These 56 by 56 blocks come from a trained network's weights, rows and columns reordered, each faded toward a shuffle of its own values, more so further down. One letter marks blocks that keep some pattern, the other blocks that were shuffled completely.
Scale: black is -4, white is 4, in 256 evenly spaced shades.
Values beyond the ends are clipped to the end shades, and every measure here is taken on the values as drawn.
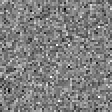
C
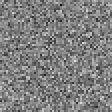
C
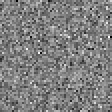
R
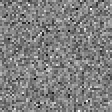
C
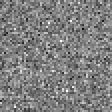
R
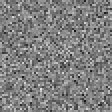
R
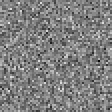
R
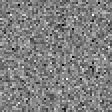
R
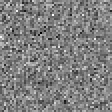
C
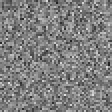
C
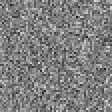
C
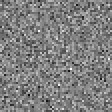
R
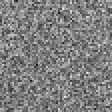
C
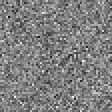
C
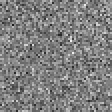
R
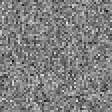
C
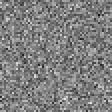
C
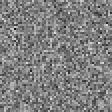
R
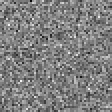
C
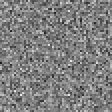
C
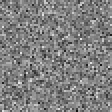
R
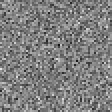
C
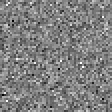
C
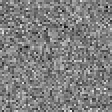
C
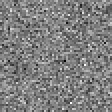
R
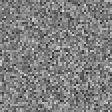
R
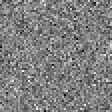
R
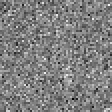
R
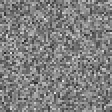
R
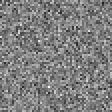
R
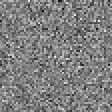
C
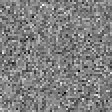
C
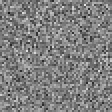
R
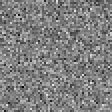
C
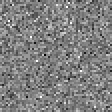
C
